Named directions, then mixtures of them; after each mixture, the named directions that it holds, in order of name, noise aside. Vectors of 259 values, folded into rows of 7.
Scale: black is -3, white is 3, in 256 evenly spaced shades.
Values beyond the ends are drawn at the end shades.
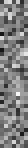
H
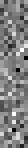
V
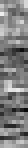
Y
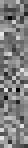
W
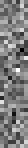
H, V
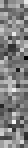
V, Y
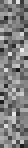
H, V, W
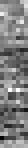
W, Y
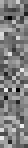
W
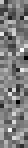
H, V, W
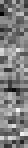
H, Y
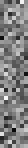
H, V, W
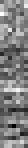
H, Y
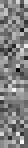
H, V, Y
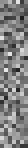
H, V, W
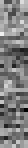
H, Y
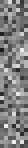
H, V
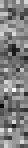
V, W, Y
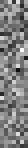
H, V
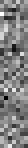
H, W, Y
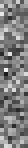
H, W, Y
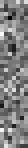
V, W, Y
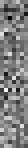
W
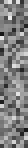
H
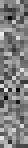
W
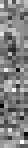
V, W, Y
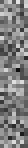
H, V, Y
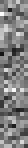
H, W, Y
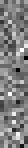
V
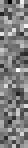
H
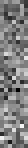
V, W, Y
